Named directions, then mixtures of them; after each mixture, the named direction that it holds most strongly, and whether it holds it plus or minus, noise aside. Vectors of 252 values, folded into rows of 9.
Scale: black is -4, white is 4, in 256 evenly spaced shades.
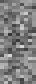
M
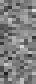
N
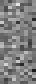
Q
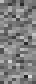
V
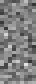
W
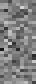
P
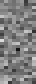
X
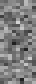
X, minus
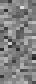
P, plus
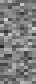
M, minus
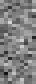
N, plus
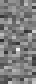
X, minus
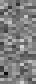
N, plus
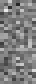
Q, minus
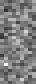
N, plus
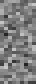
W, minus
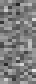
Q, minus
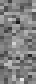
N, plus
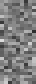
X, plus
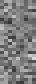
N, minus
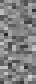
W, minus
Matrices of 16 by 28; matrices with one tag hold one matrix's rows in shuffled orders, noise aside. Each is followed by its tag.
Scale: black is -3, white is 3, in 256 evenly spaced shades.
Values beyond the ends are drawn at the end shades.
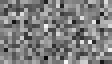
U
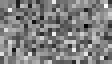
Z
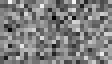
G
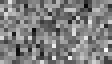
Z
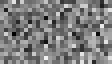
U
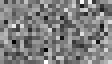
U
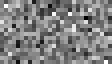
Z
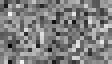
G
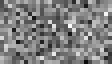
Z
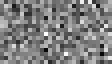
U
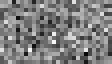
Z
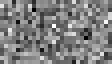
Z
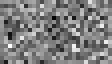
G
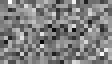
G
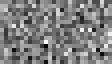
U
